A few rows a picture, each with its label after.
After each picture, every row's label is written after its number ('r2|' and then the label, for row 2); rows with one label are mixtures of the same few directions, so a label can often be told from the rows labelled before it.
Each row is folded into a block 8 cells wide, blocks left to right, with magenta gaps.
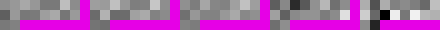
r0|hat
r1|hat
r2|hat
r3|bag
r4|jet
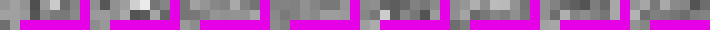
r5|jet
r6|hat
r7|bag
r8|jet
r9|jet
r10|jet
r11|jet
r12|hat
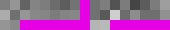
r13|hat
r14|jet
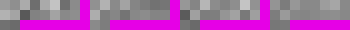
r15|jet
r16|hat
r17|hat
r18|hat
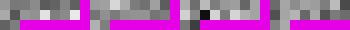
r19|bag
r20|bag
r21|jet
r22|jet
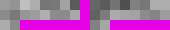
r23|bag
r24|hat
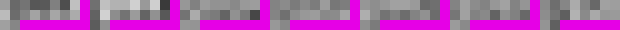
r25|jet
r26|jet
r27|bag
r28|bag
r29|hat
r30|bag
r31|jet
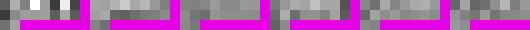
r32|jet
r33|hat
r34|jet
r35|jet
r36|hat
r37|bag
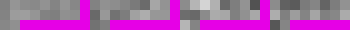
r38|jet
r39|hat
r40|bag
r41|bag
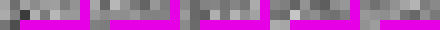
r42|jet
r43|bag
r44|jet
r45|jet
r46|hat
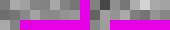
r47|bag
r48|hat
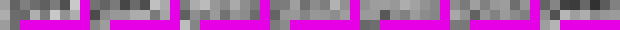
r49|jet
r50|hat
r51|bag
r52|hat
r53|jet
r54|jet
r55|hat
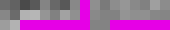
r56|hat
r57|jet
